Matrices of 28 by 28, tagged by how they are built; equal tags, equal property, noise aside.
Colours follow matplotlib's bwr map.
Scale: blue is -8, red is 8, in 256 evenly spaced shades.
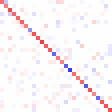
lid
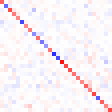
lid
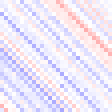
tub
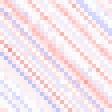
tub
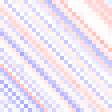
tub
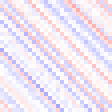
tub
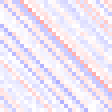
tub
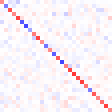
lid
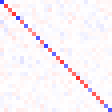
lid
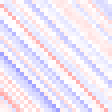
tub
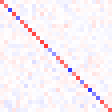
lid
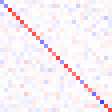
lid
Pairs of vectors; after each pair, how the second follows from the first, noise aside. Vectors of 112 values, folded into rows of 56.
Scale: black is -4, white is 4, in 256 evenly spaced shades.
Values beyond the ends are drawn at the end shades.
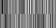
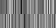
wrapped around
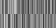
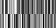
scaled up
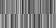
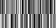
scaled up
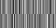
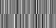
wrapped around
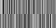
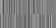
shrunk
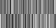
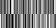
scaled up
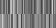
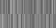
shrunk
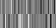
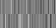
shrunk
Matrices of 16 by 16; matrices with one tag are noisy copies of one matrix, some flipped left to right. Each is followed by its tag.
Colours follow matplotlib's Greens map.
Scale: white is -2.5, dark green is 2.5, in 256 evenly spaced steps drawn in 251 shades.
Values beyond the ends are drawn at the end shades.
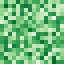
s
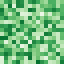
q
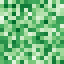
s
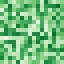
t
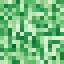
t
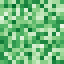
s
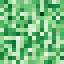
t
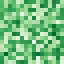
q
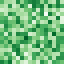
s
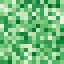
s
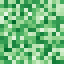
s
